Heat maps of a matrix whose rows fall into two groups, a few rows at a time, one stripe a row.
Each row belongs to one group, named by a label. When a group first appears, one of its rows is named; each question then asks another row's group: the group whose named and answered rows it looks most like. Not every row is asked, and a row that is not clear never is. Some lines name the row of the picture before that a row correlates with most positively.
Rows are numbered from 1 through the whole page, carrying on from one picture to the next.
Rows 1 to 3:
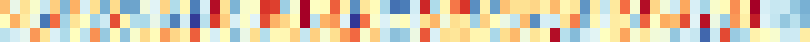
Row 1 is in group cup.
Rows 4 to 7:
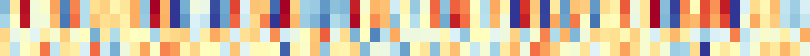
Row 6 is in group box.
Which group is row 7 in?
cup
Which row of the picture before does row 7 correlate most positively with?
3
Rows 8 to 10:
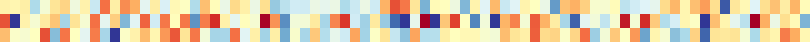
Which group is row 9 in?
cup
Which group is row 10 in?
cup
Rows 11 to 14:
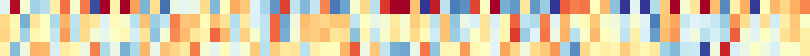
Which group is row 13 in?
box
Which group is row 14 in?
cup
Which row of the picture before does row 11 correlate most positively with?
8
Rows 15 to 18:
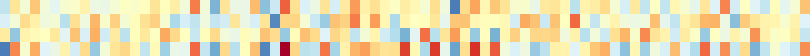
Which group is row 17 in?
cup
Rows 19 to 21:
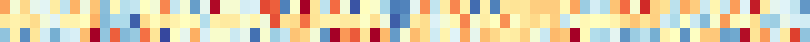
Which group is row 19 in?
cup
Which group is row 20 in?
cup
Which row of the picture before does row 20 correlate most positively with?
17
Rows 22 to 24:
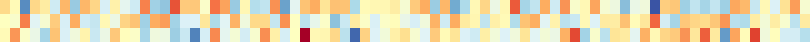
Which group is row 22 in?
box
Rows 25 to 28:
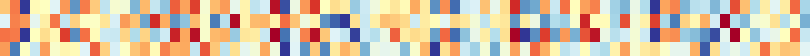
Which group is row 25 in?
box
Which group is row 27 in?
box
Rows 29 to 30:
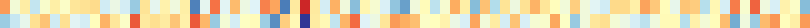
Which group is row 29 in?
cup
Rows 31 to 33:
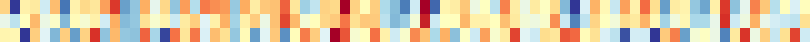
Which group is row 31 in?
cup
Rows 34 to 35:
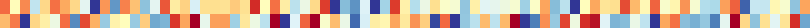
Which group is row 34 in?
box
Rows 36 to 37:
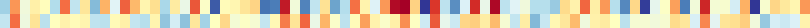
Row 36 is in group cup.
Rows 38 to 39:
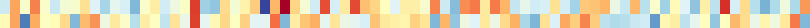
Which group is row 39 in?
box
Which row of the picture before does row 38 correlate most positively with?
37
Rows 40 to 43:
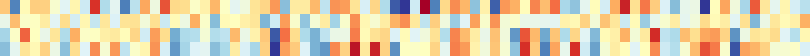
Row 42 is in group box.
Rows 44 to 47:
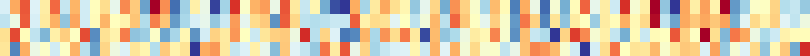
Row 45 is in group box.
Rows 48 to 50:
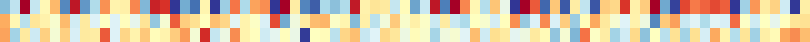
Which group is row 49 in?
box
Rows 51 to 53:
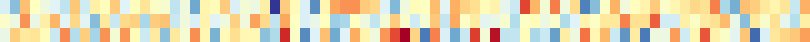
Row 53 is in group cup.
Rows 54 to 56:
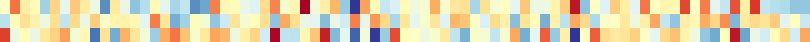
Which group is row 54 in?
cup
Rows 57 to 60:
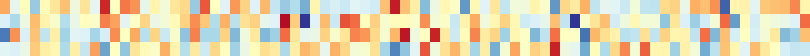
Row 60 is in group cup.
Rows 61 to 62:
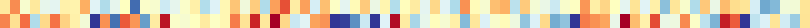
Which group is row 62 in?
box
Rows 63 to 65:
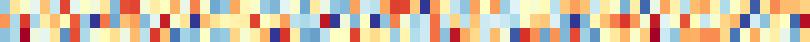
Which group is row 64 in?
box
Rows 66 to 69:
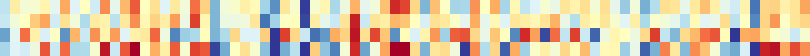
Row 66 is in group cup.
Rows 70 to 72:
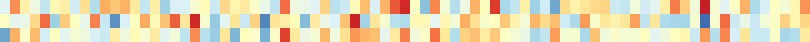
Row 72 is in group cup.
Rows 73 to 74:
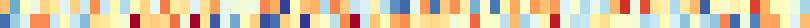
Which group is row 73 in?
cup
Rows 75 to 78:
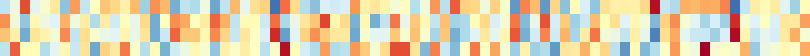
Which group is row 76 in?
box
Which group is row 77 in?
box
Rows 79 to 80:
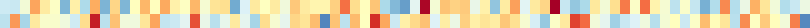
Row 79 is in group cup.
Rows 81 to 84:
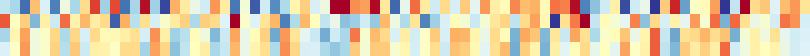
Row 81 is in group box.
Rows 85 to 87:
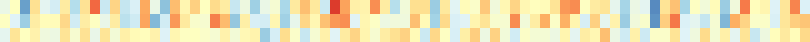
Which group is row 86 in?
box
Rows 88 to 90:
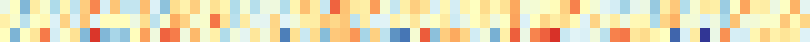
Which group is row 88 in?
box
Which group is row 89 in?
box
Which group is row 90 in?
cup
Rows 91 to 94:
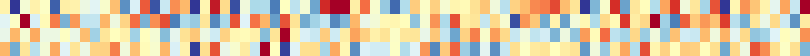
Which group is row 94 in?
cup
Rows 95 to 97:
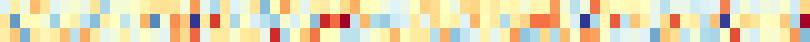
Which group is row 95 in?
cup
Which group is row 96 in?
box
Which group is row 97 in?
box
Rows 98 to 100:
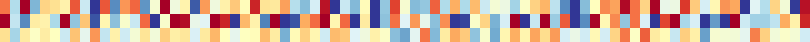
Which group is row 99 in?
box
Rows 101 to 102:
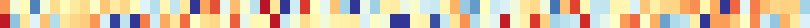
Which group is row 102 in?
cup
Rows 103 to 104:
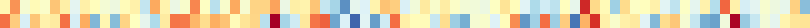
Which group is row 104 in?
box
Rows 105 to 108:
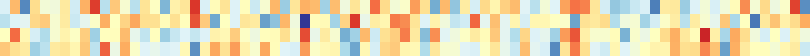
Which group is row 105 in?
box
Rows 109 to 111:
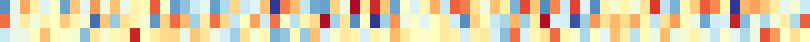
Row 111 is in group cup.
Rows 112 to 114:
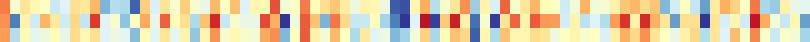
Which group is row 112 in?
cup
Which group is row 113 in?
cup
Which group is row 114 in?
cup
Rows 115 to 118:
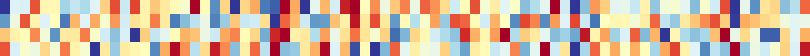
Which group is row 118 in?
box
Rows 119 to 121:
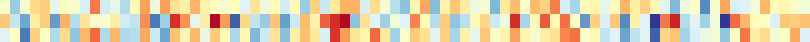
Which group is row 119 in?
cup
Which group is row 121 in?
box
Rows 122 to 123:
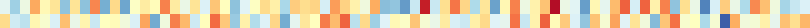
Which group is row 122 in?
cup
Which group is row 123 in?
box
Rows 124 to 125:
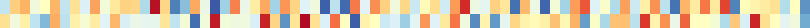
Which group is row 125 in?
cup
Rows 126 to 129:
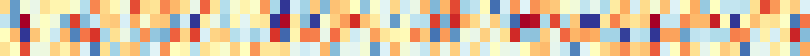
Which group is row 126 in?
cup
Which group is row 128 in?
box
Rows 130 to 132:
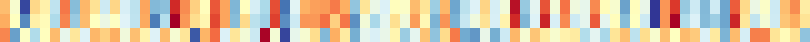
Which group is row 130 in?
box
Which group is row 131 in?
box
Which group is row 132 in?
cup
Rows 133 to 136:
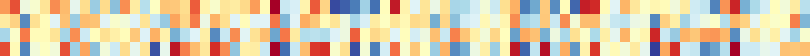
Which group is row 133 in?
box
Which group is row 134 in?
box
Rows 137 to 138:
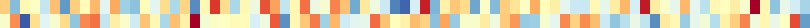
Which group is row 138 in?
box
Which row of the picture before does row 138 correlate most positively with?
134
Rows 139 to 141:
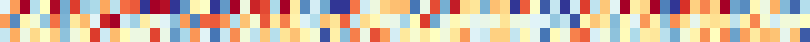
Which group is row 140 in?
cup
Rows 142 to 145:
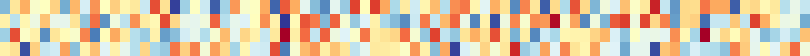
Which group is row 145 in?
box
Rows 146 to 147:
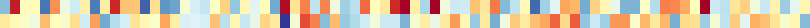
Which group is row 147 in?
cup
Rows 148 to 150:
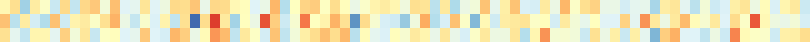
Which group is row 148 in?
box
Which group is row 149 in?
cup
